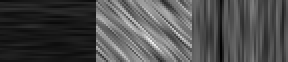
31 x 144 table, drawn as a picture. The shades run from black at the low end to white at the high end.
The table splits into one row of 3 panels. Panel 1,1: very low, streaked across, faint in contrast. Panel 1,2: middling, slanting down to the right, strong in contrast. Panel 1,3: low, streaked downward.
